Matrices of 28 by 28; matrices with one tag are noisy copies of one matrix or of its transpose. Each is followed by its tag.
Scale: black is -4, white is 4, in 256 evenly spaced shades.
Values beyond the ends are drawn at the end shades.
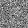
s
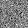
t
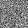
t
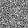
s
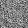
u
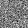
t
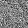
u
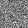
t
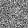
s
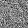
u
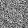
u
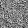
u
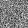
t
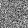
t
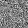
u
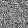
u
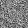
u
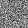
t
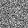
s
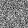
s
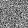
t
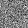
t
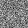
s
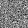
t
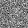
s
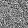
u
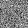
t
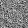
u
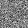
t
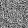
u
